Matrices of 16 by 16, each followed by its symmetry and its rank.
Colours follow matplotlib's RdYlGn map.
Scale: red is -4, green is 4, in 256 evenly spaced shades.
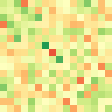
symmetric, full rank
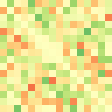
antisymmetric, full rank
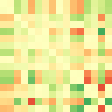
antisymmetric, rank two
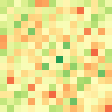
symmetric, full rank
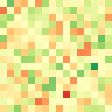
antisymmetric, full rank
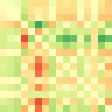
antisymmetric, rank two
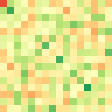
symmetric, full rank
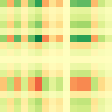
neither, rank one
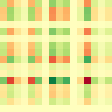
neither, rank one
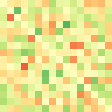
antisymmetric, full rank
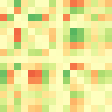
antisymmetric, rank two
